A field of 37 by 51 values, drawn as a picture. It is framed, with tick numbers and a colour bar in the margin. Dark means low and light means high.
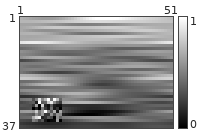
The values follow a bell shape. The grain runs across in streaks. An odd patch, rougher than its surroundings, sits in the bottom left. The bottom left is the roughest part. The field climbs toward the top.
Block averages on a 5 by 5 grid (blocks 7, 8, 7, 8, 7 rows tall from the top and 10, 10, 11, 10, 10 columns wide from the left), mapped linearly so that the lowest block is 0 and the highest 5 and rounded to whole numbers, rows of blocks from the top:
44555 / 33333 / 32233 / 23211 / 10011
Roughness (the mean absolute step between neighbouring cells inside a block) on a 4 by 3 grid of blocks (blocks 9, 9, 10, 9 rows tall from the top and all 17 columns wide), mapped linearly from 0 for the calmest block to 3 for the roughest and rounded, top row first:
0 1 0 / 0 0 1 / 1 0 0 / 3 1 0
